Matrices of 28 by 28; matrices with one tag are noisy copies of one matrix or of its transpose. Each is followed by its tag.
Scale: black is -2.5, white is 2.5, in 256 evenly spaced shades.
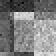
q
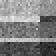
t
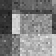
q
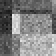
q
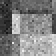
q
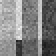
t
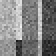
t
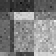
q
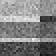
t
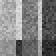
t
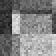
q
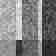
t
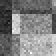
q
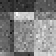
q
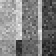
t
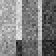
t
